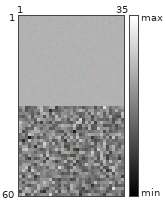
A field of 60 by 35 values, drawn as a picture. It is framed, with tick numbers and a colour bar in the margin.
It is made of 2 by 1 panels. Panel 1,1: high, flat. Panel 2,1: middling, fine-grained, strong in contrast.
